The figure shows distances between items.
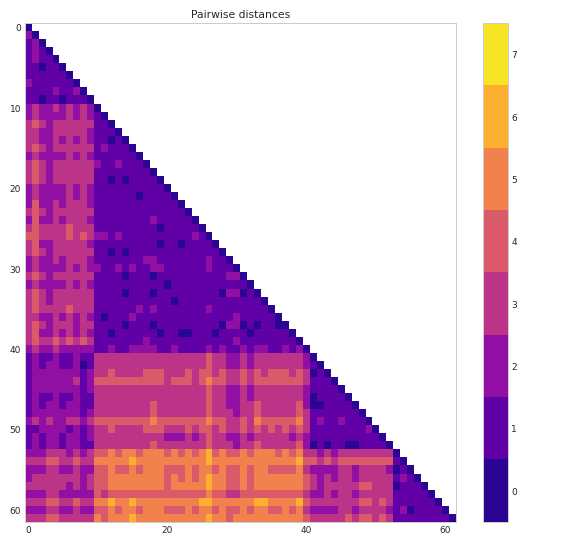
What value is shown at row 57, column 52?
3
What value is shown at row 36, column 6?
3
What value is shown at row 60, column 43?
2
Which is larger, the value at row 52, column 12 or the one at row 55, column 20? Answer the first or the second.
the second
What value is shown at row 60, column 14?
5
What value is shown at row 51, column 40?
2
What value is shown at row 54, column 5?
3
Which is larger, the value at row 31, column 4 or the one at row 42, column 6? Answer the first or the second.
the first
